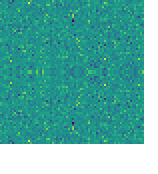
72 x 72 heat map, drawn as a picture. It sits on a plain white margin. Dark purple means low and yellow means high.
A few values lie far out on both sides of the bulk. There are no regular stripes. On average the colour sits 50% of the way up the scale. No overall slope runs across the table. The top and bottom halves mirror each other. No single row or column stands out from its neighbours. No seam splits the table.
